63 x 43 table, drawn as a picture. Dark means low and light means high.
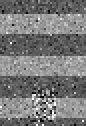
Odd patch: rougher, in the bottom middle. Slope: none. Stripes: horizontal, repeating 3 times. Roughest part: bottom middle.
